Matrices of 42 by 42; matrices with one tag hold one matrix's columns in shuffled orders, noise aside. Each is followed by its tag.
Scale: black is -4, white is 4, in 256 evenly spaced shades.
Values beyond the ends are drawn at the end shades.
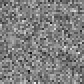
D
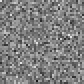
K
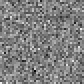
D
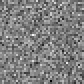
K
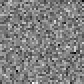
D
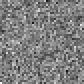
D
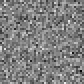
D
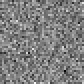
D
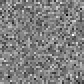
K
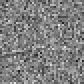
D
